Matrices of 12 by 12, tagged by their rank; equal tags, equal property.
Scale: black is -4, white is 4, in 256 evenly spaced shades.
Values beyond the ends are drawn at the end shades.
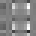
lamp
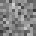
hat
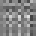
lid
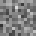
hat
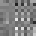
lid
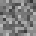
hat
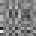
lid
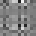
lid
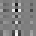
lamp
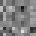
lid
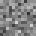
hat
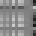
lamp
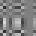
lamp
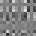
lid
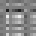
lamp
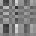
lamp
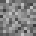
hat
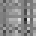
lid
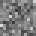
hat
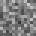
hat
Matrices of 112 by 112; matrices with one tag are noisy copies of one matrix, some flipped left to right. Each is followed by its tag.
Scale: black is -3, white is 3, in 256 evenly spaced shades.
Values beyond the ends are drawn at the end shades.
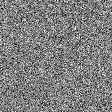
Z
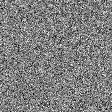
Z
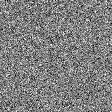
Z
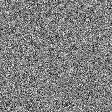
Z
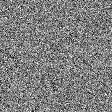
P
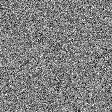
P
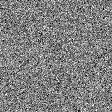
P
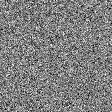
Z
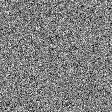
Z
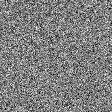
Z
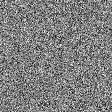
Z
